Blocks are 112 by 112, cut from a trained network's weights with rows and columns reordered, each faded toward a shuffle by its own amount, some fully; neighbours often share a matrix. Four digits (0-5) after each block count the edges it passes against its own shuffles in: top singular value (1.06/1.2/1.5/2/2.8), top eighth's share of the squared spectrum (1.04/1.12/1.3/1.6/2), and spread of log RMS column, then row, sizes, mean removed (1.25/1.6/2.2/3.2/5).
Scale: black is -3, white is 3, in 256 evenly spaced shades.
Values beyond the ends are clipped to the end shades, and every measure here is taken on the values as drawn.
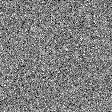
0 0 0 0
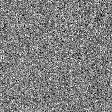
3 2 0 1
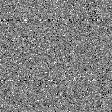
3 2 0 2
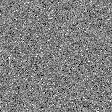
0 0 0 0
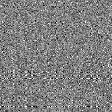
4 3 2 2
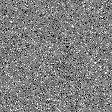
1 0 0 0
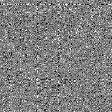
3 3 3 2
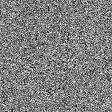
2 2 0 1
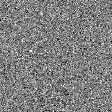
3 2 1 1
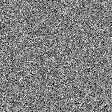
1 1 0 0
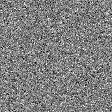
0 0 0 0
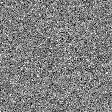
1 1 0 0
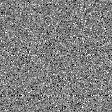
3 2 0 2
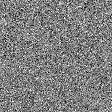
2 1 0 0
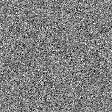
2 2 0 1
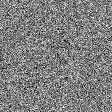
0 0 0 0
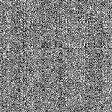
4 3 1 2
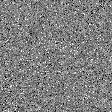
1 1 0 0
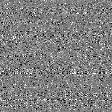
4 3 0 3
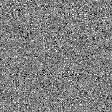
3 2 0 2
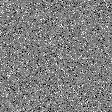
1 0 0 0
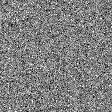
0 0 0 0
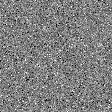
2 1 0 0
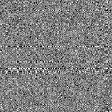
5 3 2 3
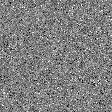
1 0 0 0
